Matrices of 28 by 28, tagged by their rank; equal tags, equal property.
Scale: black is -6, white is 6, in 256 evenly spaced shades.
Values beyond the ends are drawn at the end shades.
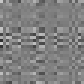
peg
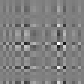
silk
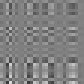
silk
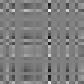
silk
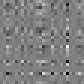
peg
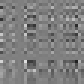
peg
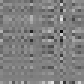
peg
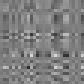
peg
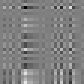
silk
